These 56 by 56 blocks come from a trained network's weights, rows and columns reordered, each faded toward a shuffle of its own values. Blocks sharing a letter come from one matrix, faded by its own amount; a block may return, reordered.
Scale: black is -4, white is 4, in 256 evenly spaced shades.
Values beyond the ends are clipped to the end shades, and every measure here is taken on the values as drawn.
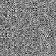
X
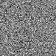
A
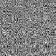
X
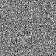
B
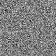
B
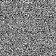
A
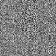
X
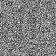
B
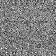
A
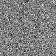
B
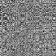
X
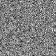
B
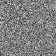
B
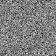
A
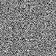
A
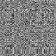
X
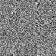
B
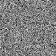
A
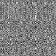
X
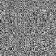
X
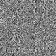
B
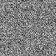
B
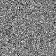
B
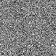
A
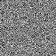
B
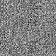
B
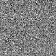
A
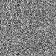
B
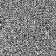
B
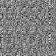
X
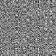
X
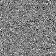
A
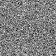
B
